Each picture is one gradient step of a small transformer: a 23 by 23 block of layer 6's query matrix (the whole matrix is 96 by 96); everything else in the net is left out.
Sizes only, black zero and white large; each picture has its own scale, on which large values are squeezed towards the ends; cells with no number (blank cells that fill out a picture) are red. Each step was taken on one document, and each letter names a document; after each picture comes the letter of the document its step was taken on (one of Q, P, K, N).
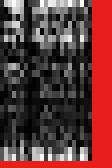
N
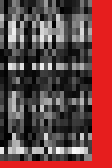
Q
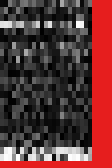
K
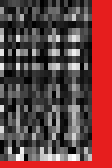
Q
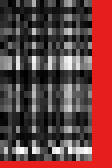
K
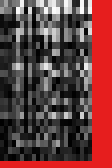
N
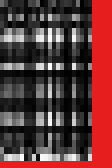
Q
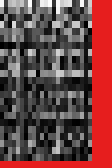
N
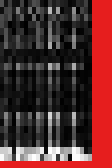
Q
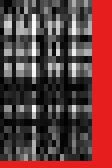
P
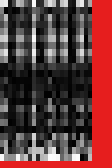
Q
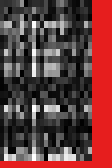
P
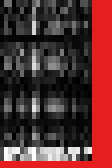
P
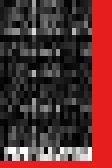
P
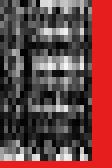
N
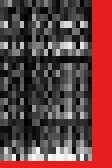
N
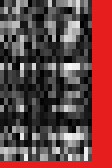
K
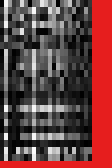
P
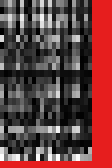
Q
